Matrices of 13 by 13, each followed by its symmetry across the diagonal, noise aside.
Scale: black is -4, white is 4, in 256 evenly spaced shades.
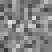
neither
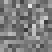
neither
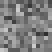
antisymmetric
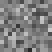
antisymmetric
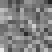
antisymmetric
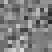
antisymmetric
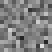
antisymmetric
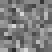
neither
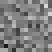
antisymmetric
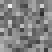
neither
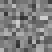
antisymmetric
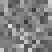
neither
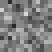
antisymmetric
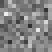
neither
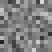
antisymmetric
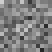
neither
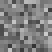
antisymmetric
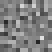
antisymmetric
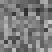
neither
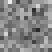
neither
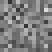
neither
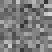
neither
